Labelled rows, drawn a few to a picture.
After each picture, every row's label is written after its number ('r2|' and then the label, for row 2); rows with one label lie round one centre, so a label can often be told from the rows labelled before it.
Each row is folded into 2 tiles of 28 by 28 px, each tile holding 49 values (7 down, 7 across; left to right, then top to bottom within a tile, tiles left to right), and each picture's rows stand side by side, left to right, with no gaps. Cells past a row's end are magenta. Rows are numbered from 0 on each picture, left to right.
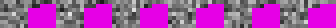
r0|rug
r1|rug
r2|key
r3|key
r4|rug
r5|key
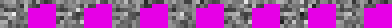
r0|rug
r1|key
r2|rug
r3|rug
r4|key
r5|key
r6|rug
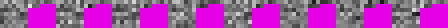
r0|key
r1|key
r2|key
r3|rug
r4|key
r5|rug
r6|rug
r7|key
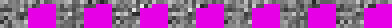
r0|key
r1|rug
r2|key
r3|key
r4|key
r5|rug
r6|key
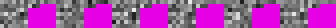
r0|key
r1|rug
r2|key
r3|key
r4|rug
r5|key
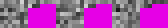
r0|key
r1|key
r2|rug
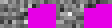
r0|key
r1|rug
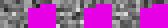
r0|rug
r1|key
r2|rug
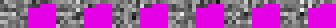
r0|rug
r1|key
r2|key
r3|rug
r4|key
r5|key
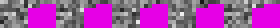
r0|key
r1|rug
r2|key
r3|rug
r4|key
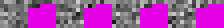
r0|rug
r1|key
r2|key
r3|key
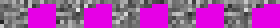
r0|key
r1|key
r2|rug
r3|key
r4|key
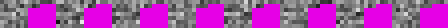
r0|rug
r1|key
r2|key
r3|rug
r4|key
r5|rug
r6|key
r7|rug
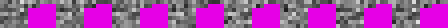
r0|key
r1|rug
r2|key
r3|rug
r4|key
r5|rug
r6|key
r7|key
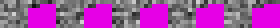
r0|rug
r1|key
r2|key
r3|key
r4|rug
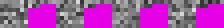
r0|key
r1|key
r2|rug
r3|rug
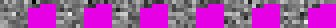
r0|rug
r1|rug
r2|rug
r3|rug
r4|key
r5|key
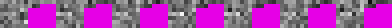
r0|key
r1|rug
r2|rug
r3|rug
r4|rug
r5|rug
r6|rug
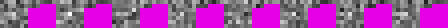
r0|rug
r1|rug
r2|key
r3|rug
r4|key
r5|rug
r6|rug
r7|rug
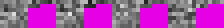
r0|rug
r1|rug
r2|rug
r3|key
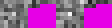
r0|rug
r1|rug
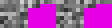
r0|key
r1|key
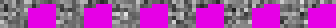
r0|rug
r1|rug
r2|rug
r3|rug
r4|key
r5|key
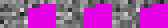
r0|key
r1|rug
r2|rug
